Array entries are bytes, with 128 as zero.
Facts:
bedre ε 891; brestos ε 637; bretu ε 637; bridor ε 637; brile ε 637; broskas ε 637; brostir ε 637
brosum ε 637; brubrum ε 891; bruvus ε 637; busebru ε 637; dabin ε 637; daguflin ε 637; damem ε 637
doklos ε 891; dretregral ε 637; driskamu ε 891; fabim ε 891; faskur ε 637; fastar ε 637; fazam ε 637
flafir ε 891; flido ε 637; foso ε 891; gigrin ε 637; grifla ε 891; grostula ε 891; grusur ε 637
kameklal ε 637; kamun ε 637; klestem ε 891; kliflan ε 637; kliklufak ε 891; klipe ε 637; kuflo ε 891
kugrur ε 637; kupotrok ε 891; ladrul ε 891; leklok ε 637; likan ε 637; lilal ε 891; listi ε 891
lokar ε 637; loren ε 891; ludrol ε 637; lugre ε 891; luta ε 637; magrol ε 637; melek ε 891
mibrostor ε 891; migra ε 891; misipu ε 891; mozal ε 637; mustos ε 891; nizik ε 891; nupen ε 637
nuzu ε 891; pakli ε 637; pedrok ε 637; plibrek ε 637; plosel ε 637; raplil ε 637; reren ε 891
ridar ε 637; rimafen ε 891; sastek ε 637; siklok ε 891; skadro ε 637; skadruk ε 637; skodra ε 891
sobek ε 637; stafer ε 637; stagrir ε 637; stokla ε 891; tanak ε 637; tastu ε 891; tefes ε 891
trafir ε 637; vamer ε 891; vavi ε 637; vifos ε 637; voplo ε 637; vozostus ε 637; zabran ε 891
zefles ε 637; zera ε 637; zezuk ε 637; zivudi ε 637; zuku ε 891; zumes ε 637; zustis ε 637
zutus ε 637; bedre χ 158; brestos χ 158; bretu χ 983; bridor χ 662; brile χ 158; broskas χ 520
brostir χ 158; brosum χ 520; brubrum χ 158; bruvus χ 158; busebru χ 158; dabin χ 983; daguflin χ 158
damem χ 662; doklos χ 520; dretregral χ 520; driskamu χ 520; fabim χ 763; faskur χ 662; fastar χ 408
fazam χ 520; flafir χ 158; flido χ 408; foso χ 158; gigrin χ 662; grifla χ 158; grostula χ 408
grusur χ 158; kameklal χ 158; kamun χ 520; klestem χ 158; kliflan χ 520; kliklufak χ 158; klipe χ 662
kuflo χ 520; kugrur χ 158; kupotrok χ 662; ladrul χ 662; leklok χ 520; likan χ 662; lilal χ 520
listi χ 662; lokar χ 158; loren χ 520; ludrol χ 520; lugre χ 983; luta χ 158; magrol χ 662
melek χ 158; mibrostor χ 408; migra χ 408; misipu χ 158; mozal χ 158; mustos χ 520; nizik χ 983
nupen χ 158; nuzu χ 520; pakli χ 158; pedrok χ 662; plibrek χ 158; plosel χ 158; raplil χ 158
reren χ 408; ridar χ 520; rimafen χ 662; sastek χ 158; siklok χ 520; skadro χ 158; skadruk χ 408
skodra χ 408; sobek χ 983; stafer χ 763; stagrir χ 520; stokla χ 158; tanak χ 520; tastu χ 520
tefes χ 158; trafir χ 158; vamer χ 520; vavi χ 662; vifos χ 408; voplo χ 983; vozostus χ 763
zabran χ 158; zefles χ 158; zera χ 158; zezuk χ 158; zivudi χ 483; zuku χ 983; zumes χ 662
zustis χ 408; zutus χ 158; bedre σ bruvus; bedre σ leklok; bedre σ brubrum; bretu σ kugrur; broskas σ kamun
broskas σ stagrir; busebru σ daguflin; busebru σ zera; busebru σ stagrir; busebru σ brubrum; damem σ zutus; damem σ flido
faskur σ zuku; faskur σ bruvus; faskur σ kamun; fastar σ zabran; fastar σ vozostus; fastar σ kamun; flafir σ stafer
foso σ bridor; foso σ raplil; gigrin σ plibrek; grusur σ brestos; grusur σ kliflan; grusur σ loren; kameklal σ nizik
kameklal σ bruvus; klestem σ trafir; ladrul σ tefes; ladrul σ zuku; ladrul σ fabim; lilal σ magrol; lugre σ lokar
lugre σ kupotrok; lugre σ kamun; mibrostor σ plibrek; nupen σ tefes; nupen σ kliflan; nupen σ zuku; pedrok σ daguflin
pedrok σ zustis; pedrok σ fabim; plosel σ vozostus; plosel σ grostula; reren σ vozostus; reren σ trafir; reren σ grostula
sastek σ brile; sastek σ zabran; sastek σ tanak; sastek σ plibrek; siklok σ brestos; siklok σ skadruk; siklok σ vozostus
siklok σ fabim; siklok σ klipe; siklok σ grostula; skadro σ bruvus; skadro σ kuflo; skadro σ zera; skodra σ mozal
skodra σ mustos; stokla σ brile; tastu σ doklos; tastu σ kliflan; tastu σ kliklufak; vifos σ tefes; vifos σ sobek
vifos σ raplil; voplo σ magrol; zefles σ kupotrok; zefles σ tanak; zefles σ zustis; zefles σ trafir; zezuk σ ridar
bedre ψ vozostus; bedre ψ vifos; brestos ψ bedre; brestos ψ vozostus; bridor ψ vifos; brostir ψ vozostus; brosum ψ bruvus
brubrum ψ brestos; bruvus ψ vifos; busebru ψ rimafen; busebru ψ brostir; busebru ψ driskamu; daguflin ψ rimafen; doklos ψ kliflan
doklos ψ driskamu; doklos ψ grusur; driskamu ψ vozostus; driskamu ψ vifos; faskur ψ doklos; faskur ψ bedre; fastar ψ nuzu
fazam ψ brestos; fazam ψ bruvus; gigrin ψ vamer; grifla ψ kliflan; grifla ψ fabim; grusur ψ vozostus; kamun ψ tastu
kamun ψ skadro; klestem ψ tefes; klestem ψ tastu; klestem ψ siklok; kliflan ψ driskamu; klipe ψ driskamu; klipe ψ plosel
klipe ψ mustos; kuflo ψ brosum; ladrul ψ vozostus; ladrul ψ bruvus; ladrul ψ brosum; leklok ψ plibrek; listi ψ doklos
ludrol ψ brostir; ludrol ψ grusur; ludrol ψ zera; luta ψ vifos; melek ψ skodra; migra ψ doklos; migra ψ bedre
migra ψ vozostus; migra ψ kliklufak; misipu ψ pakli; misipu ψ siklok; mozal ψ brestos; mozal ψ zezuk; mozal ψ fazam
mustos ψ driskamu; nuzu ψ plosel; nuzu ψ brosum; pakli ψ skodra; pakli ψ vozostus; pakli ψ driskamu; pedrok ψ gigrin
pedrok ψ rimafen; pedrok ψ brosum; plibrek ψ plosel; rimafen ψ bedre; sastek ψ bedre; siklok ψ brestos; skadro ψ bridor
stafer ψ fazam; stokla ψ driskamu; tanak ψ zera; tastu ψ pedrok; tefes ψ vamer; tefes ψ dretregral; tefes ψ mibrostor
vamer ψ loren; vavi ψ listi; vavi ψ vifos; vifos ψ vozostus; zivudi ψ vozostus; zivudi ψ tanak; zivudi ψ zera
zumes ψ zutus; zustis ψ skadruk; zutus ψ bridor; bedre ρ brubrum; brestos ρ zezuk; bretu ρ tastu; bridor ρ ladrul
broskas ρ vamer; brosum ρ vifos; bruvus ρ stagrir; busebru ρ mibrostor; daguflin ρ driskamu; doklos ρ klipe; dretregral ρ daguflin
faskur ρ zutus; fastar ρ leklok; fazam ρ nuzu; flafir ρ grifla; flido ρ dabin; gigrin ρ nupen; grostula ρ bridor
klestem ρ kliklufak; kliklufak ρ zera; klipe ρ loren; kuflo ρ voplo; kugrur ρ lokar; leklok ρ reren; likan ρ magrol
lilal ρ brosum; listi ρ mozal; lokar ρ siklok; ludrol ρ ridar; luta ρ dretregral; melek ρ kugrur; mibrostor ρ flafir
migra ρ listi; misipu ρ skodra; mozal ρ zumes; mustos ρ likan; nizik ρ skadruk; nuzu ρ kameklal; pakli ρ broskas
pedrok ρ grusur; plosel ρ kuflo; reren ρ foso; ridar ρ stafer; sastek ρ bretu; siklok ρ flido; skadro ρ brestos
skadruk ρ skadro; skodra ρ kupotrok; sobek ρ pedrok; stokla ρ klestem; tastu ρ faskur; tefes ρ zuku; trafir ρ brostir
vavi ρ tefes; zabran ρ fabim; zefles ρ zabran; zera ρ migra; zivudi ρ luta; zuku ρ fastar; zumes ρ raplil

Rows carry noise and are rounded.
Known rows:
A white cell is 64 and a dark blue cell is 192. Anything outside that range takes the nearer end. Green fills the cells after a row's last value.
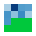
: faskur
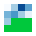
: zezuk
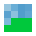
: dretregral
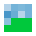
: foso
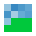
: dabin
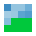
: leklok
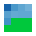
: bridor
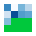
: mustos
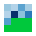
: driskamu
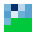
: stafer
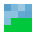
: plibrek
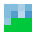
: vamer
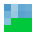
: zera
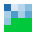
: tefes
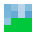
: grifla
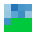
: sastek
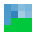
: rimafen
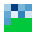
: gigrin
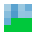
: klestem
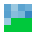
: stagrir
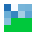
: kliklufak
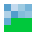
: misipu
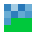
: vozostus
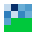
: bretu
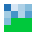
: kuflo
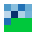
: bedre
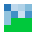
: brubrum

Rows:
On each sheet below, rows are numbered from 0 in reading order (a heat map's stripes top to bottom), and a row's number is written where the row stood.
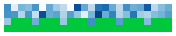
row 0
fabim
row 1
doklos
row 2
ridar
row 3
grusur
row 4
busebru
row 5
mozal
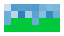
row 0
plosel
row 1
klipe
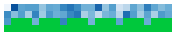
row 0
lilal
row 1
skadruk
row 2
zivudi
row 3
brosum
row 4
stokla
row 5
zustis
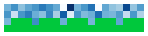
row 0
kugrur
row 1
vavi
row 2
voplo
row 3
nizik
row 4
fastar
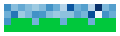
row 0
migra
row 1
lugre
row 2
skadro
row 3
magrol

